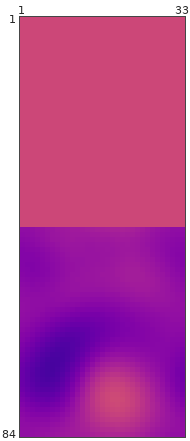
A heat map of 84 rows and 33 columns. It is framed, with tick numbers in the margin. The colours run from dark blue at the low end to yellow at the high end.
The table splits into 2 rows of 1 panel. Panel 1,1: middling, flat. Panel 2,1: low, smooth.
